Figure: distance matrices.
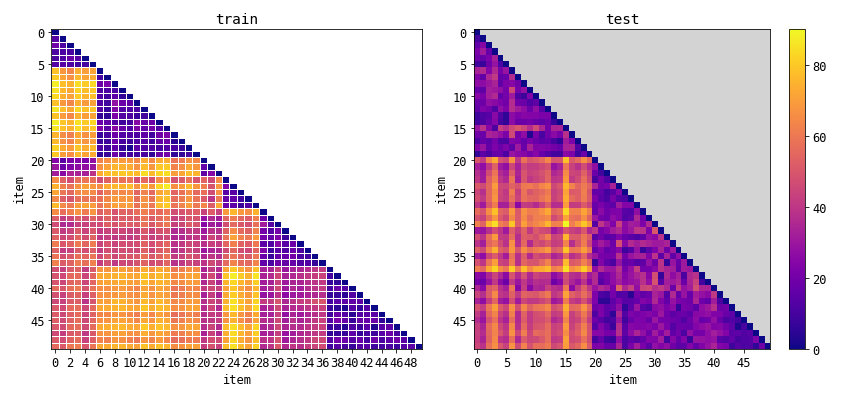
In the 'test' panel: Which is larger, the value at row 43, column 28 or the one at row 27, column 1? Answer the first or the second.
the second
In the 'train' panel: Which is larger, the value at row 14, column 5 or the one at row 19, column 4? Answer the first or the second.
the first
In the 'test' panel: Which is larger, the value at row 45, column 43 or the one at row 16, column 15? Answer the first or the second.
the second
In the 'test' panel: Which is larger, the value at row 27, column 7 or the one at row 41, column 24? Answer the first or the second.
the first
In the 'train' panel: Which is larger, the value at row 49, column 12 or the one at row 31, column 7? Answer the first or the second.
the first
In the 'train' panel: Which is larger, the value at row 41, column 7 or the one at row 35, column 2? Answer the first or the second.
the first
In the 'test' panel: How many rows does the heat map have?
50
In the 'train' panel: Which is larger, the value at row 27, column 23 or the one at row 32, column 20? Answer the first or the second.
the second
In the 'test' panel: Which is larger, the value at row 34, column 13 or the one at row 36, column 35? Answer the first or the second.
the first
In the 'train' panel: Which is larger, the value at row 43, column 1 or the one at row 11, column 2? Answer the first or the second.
the second
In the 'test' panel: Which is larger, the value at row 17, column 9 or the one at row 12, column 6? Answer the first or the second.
the second
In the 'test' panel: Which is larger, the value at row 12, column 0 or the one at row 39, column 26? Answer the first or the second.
the second
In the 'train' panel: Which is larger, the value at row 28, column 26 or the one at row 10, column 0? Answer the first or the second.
the second
